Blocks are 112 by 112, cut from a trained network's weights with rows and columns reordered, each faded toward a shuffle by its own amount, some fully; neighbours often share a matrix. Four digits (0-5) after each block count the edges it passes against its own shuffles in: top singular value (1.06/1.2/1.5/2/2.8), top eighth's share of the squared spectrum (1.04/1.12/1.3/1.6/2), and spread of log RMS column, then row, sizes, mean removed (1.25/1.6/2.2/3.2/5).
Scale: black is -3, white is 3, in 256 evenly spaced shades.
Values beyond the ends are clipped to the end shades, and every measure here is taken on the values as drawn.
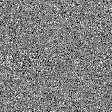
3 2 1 1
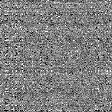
4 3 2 2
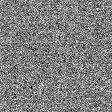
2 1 1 0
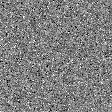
0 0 0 0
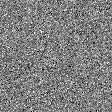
0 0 0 0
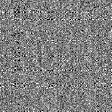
3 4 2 3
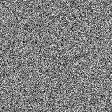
3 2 0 0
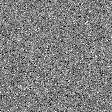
1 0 0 0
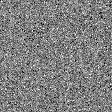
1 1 0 0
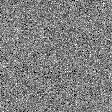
1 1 0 0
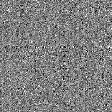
3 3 1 2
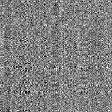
4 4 2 3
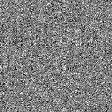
3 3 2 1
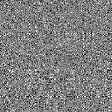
4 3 2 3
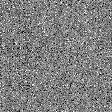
2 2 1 1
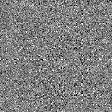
3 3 2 2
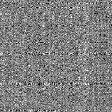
3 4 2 3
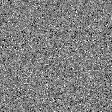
1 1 0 1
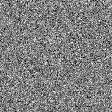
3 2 0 0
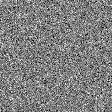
2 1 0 0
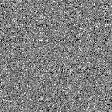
3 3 1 1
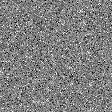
2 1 0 0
